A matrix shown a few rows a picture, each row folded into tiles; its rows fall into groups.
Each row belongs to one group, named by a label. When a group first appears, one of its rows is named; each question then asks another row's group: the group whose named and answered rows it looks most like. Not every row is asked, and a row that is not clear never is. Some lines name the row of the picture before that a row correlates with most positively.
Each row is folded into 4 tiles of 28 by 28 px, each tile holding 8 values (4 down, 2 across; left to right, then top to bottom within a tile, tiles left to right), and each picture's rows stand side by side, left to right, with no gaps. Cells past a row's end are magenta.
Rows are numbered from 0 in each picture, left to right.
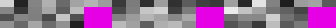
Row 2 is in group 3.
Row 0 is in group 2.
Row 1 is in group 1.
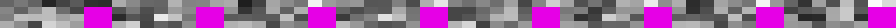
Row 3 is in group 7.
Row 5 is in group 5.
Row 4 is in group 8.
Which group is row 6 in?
2
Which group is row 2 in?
2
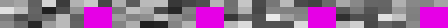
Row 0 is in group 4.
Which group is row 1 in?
3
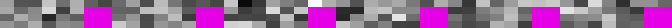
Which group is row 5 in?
3
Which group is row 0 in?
2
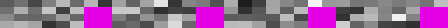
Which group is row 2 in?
2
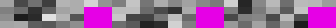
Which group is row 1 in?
4
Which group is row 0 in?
5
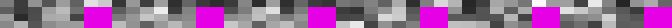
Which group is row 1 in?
1
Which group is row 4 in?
2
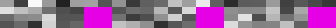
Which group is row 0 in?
3
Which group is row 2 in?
1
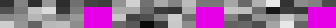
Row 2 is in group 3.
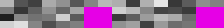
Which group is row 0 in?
2
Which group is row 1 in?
3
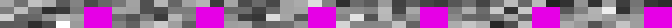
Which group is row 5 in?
1
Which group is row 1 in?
4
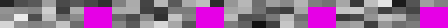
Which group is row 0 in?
1
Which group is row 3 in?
3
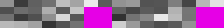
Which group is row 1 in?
7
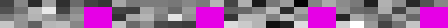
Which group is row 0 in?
1
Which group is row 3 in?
2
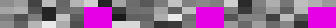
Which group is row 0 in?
4
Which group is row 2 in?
2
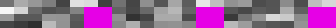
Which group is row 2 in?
7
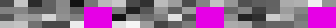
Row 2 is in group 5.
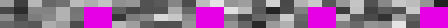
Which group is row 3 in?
4
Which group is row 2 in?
4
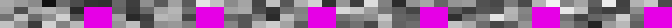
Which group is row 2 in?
4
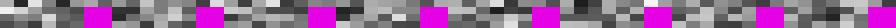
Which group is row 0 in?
3
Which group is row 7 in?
4
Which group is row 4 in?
3
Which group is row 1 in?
8
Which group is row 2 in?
3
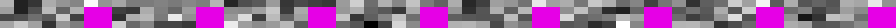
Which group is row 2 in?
1
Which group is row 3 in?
4
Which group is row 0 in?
2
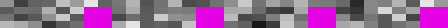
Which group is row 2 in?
4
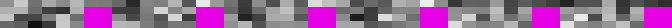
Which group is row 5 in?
1
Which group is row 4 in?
1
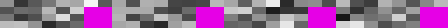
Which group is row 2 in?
3
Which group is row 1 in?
3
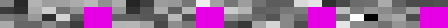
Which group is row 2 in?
4
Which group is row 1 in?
2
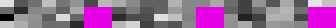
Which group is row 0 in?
2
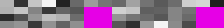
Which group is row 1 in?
4
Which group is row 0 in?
3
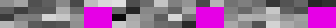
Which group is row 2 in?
1
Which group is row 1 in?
2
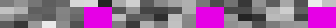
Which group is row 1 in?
4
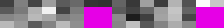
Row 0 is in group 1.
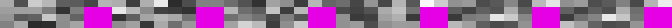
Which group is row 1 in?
3
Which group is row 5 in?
7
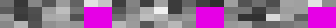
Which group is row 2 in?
5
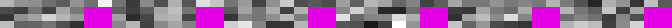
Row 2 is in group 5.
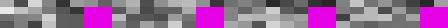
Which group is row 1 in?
4
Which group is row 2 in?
1
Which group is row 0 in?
3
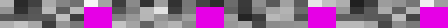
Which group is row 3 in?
2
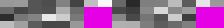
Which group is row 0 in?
7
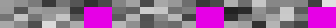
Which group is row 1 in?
1
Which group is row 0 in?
1
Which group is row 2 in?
8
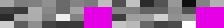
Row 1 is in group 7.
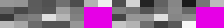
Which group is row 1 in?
7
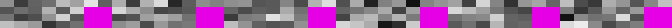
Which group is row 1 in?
3
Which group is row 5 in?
2
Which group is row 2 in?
7
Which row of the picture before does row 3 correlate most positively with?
1
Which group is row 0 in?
5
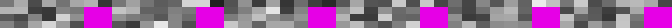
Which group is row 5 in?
4
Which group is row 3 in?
5
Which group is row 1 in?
4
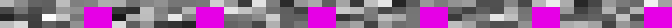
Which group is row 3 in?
3
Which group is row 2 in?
3
